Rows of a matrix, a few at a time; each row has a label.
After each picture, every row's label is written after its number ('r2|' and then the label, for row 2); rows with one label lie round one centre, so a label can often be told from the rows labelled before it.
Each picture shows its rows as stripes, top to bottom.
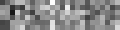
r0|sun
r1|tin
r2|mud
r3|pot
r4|sun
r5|sun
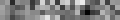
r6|mud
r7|tin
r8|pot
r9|tin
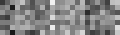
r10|sun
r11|mud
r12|pot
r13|sun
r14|pot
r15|sun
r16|mud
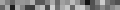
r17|pot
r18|mud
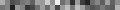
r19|tin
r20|mud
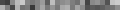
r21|sun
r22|mud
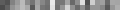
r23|sun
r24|sun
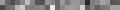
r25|pot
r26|sun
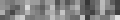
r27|pot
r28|pot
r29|pot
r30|sun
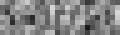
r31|pot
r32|sun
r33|sun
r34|mud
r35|mud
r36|pot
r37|pot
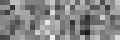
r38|sun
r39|mud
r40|sun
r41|pot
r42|tin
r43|tin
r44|tin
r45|sun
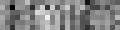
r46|pot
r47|mud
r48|tin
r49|tin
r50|tin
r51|tin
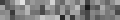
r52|sun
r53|pot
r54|pot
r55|tin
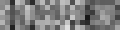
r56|mud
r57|pot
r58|pot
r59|pot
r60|tin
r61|mud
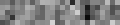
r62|tin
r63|pot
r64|pot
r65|pot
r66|sun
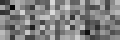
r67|sun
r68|mud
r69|sun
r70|tin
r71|pot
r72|mud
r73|pot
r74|mud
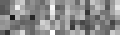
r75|sun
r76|sun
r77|sun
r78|mud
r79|tin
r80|tin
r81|sun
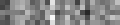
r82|sun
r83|sun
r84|pot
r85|sun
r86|sun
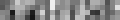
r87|sun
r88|sun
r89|mud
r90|mud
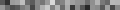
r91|sun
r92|tin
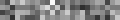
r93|sun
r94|tin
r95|sun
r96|mud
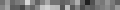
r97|pot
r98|tin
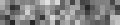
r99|tin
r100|pot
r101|pot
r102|sun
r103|mud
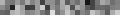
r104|pot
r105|mud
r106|sun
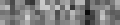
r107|mud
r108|tin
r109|pot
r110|pot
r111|pot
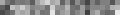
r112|tin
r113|sun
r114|sun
